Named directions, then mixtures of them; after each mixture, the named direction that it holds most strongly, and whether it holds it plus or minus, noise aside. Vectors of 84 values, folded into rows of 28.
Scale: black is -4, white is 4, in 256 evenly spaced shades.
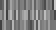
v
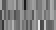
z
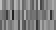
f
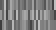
v, plus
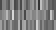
f, minus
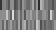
f, minus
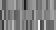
z, plus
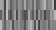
v, minus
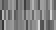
z, plus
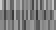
f, plus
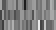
z, plus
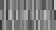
v, plus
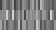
f, minus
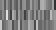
v, minus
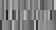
v, plus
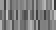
v, minus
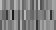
f, plus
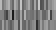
f, plus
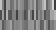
v, minus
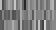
z, plus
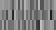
f, plus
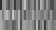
f, minus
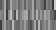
v, plus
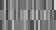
v, plus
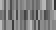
v, minus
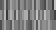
v, plus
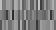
f, plus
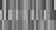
v, plus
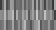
v, plus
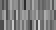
v, plus
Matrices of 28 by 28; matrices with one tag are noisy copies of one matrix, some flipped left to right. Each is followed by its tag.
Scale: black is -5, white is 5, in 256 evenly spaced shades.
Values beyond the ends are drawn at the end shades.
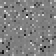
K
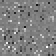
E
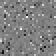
K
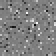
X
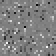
E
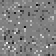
E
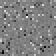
K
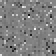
K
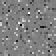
X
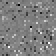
E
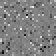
K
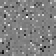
K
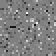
X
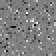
X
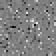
X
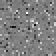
X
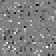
E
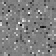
X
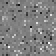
E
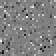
K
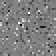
X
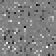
E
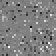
E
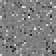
K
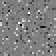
X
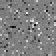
X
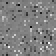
E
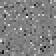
K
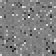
K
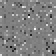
K
